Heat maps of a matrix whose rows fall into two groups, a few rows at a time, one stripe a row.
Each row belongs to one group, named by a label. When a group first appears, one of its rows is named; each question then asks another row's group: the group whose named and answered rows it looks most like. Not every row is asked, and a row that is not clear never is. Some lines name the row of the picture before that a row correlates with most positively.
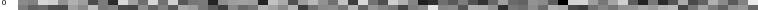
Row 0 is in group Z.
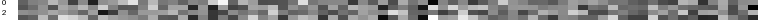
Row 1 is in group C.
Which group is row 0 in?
Z
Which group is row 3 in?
C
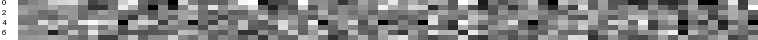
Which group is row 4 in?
C
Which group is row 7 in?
Z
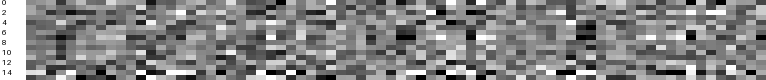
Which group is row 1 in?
Z
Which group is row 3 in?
Z
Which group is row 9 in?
C
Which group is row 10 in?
Z
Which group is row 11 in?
Z
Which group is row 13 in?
C
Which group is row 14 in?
Z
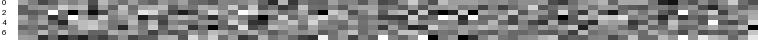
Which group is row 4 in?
Z
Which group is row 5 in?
C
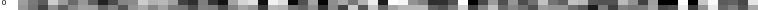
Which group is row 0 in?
Z
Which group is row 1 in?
Z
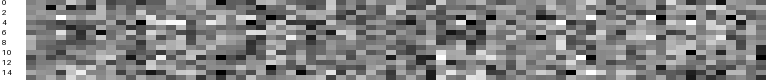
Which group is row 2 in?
Z
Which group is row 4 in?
C
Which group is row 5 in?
C
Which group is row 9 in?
C
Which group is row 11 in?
C
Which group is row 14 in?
Z
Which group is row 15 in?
C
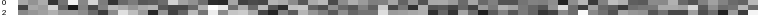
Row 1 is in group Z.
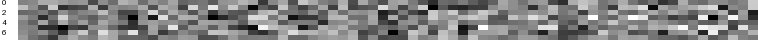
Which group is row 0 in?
Z
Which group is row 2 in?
C
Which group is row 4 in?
C
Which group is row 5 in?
C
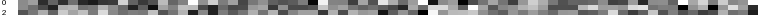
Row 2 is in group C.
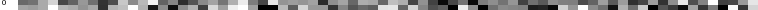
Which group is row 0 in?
Z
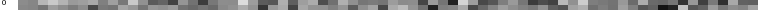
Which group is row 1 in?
Z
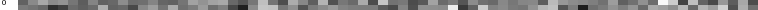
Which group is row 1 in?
C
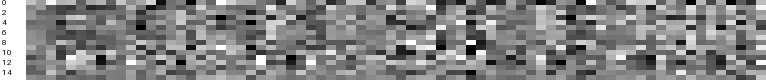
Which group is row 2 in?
C
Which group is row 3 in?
Z
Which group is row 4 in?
C
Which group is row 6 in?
C
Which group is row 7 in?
C
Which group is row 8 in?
Z
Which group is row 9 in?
C
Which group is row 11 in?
C
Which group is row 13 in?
C
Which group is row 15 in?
C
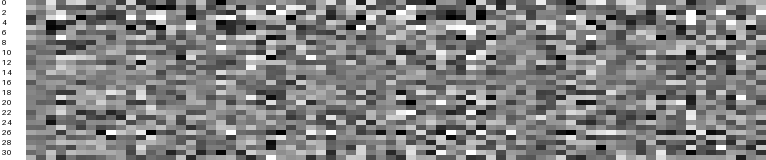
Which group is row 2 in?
Z
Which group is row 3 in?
Z
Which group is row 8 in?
C
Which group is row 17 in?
Z
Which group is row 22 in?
Z
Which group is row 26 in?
Z
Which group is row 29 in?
Z
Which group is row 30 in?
C
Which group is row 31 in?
C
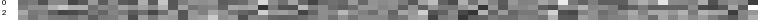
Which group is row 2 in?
C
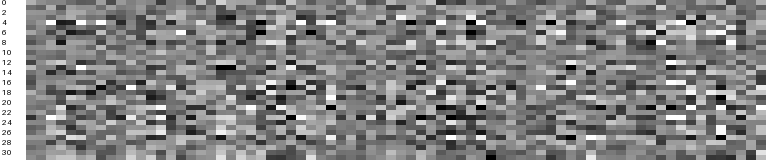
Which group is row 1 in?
C
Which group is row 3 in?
Z
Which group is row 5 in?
C
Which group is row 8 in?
C
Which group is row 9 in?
Z
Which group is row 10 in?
C
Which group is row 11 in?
Z
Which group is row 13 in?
Z
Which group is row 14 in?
C
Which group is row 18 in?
C
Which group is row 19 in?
Z
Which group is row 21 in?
Z
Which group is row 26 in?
Z
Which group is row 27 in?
Z
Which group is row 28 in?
C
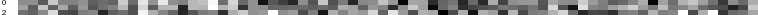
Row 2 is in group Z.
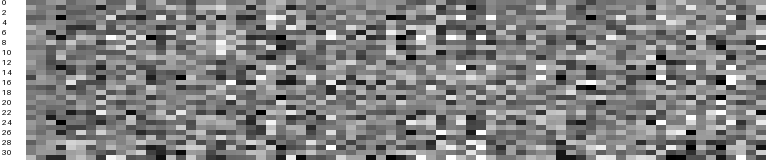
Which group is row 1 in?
C
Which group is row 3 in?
C
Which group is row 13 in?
C
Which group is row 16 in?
Z
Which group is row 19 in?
Z
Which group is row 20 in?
Z
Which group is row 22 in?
C
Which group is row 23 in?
C
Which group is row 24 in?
C
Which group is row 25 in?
C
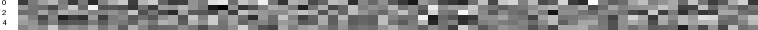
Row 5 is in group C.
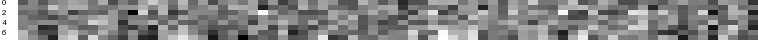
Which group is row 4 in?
C
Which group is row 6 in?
Z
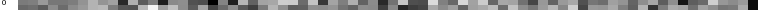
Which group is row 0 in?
C
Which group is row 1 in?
C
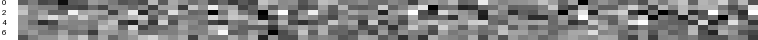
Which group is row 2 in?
Z
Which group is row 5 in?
Z
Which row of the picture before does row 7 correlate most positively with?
1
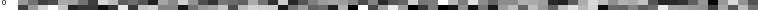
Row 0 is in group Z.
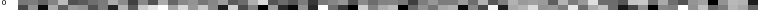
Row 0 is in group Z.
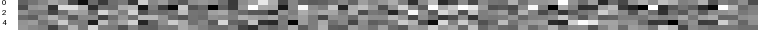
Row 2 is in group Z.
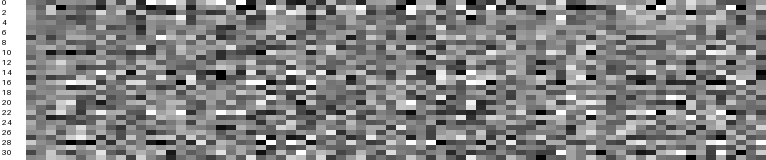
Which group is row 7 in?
C
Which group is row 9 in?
Z
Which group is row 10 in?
C
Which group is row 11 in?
C
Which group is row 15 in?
C
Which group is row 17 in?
C
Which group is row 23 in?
C
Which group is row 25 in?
Z
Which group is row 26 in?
Z
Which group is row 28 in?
C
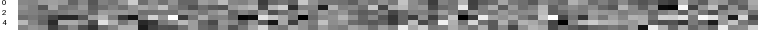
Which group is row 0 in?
Z
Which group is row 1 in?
Z
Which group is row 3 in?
C
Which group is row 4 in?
Z
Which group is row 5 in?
C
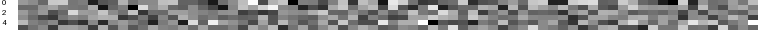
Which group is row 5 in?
C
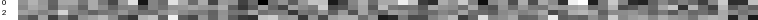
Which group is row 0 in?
Z
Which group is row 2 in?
Z
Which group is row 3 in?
C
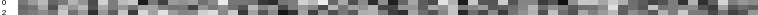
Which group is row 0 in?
Z
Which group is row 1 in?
C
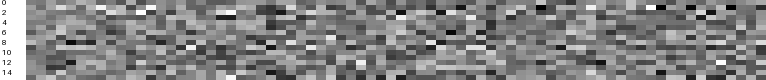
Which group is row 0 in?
Z
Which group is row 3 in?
Z
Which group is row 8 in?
C
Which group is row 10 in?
C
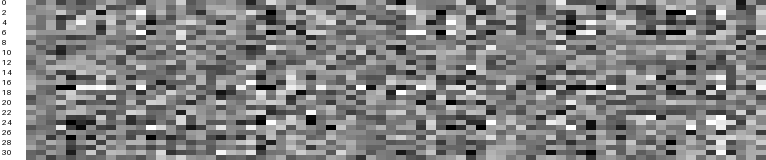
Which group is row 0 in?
C
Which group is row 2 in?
Z
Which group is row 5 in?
C
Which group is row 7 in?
C
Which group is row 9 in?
C
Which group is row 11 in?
Z
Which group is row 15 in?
C
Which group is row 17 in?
Z
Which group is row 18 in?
Z
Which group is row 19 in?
C
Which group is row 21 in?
Z
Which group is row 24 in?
C
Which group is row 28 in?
Z
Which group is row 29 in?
C
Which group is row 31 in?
C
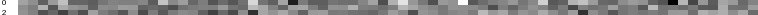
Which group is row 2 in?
C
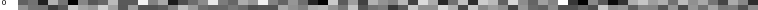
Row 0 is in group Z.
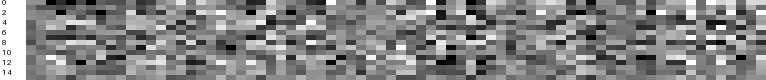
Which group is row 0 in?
C
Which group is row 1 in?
C
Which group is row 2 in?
C
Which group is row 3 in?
Z
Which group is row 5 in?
Z
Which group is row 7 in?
C
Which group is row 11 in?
Z
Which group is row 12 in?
Z
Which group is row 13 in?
Z
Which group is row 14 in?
Z
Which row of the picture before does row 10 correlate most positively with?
1
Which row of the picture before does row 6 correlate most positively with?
0
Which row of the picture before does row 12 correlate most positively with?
0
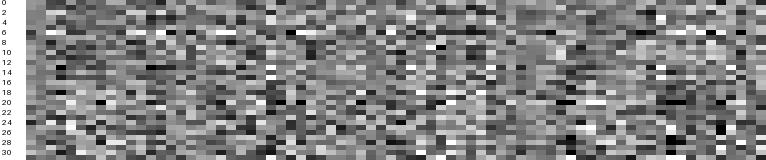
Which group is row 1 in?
C
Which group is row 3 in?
C
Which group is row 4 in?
C
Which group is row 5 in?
C
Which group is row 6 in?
Z
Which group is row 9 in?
C
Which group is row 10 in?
C
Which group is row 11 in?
C
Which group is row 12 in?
Z
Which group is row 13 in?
C
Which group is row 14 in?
Z
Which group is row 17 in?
Z
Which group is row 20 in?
Z
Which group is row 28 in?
Z
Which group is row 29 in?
Z
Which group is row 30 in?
Z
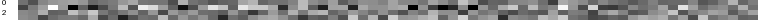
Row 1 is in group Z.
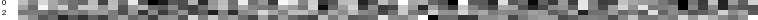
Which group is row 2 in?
C
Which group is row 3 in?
C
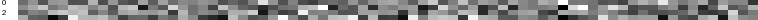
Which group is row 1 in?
Z
